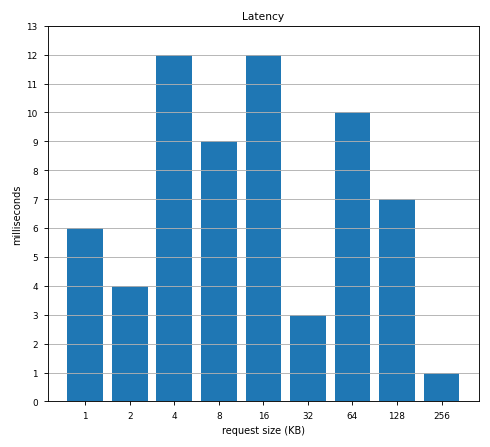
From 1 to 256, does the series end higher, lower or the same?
lower
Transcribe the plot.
Title: Latency
x-axis: request size (KB), ticks 1 2 4 8 16 32 64 128 256
y-axis: milliseconds, ticks 0 1 2 3 4 5 6 7 8 9 10 11 12 13
Values:
6 4 12 9 12 3 10 7 1
